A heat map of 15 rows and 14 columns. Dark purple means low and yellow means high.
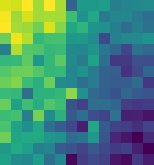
The left part is higher, up to a seam about 40% of the way across. Values rise toward the top left. The ninth with the lowest average is the bottom right. The top left is the ninth with the highest average.
